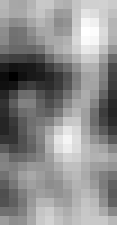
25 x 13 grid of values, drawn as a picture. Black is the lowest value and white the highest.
There are no regular stripes. The field is mottled with small blotches. The bottom middle is the calmest part. The middle left is the ninth with the lowest average. The ninth with the highest average is the top right.
